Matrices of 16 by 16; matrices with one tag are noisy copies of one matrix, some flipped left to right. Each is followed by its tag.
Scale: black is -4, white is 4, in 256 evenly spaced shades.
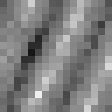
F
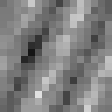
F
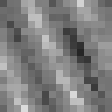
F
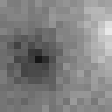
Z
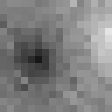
Z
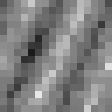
F
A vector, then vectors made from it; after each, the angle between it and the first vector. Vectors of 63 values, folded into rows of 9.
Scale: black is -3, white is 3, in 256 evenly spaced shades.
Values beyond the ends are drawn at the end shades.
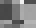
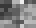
nearly parallel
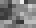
nearly parallel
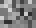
partly opposed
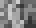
partly opposed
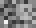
partly aligned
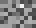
orthogonal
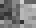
nearly parallel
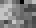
nearly opposite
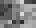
nearly parallel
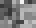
nearly parallel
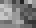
nearly opposite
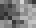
nearly parallel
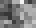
nearly parallel
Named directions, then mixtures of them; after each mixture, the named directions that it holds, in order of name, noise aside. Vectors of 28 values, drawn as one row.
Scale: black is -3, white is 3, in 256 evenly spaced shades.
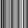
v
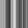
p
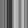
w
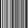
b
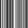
b, p, w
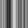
p, w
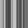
p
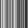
b, p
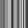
b, v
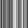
p, v, w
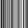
v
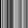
b, w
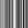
b, p, v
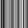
v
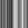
v, w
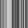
b, v, w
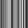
b, v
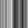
v, w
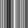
b, p, w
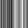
v, w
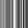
b, p, v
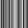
p, v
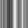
p, v, w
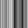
v, w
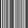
b, w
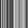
b, w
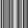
p, v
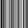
v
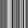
b, v, w
